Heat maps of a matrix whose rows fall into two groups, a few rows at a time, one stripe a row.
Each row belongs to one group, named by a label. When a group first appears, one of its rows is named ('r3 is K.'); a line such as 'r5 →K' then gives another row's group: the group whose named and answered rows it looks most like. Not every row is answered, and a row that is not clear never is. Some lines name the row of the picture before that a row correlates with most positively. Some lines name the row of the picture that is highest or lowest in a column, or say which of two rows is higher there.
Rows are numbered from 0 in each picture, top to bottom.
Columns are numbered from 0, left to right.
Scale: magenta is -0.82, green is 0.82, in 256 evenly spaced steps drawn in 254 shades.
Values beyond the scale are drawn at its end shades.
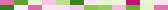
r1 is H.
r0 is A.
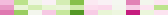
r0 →A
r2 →A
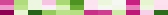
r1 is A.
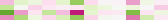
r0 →A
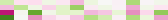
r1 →A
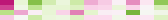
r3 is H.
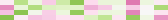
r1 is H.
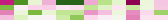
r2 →H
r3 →A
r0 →A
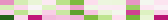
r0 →A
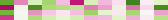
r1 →H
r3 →H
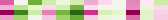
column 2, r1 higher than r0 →No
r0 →H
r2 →A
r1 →A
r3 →A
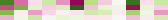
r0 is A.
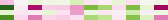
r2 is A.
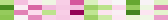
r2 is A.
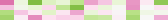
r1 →A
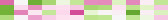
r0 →H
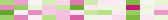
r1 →A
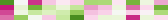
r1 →H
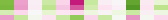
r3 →A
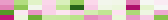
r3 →H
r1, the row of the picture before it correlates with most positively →3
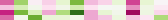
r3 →H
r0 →A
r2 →A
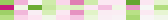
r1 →H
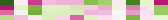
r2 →H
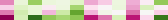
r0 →H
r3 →H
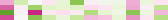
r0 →A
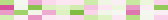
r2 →A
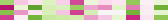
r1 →H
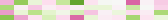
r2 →H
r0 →A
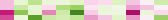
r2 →A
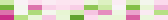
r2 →H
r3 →A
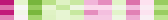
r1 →H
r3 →H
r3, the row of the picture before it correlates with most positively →2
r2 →H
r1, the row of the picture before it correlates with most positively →2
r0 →H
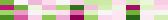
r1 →A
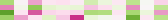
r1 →H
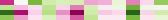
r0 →H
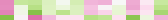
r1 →H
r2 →H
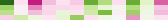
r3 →A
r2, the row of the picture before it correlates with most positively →3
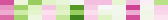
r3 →A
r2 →A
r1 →A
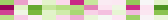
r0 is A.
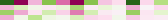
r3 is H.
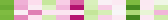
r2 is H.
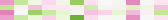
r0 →A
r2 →H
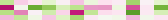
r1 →H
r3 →A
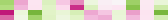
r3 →H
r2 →H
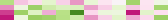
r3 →H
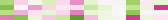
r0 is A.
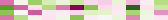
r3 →A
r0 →H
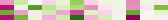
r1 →H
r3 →A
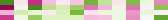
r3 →H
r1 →H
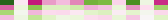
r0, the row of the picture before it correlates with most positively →0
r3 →H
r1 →H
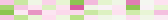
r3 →A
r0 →A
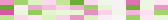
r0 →A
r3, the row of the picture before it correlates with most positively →1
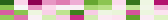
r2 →A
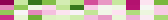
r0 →H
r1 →A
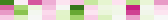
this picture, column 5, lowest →0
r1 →A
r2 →A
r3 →A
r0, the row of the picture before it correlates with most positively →2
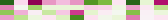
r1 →H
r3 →A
